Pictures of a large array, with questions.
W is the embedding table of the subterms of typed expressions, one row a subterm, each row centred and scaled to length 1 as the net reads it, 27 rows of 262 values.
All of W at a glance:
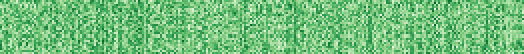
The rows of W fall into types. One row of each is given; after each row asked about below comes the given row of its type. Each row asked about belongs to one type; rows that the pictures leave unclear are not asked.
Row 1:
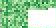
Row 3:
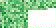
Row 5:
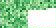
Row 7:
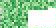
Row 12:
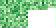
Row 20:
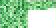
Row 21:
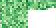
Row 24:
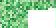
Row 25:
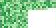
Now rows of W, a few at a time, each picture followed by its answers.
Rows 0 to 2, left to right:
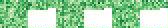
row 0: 20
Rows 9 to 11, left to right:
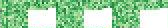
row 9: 1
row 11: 25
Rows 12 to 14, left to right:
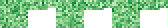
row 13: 5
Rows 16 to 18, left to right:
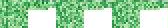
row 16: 1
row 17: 25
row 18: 25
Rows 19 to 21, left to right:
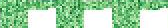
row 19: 1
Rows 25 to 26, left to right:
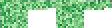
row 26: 24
